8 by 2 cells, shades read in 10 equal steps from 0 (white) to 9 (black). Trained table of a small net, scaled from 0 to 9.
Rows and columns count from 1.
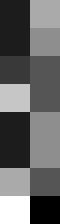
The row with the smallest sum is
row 4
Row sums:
11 12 13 8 12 12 9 9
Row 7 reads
3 6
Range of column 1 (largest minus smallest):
8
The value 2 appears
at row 4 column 1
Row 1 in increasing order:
3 8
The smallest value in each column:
0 3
